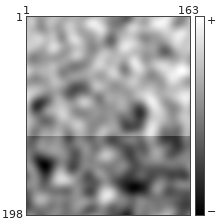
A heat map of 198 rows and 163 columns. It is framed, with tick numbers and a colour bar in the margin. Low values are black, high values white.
No lone cell stands out from its neighbours. A horizontal seam about 60% of the way down splits the table, and the top part is higher. No regular stripes run through it. The top right is the ninth with the highest average.
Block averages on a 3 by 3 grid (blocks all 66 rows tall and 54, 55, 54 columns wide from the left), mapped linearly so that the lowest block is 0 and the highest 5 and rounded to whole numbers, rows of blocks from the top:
4 4 5 / 2 2 3 / 1 1 0
